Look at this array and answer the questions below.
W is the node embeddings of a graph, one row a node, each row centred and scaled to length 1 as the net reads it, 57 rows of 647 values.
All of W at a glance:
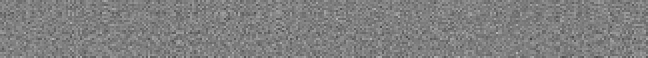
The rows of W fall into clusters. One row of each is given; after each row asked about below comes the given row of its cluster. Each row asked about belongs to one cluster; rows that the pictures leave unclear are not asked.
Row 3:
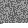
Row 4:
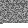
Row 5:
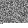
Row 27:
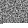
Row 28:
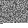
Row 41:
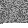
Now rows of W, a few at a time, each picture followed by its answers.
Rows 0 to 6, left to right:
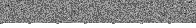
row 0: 3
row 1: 27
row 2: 28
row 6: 27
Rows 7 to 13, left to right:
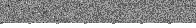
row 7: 3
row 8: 28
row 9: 5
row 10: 3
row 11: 4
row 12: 27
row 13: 27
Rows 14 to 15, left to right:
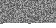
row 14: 27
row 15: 28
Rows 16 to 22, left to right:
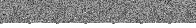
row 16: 3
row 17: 27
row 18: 41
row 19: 28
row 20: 27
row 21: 3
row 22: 41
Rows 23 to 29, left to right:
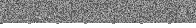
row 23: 4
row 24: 5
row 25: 28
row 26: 4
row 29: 41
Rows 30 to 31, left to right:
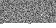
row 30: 4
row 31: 5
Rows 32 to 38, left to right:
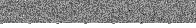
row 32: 5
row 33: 5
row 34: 28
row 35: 27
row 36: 28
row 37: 3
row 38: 3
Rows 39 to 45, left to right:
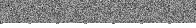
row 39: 3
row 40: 5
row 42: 5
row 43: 4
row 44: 5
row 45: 28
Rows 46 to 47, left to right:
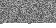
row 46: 41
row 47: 3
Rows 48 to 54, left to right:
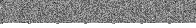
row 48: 41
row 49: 3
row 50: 28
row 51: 27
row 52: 5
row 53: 28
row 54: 28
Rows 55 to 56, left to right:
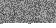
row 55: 3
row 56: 5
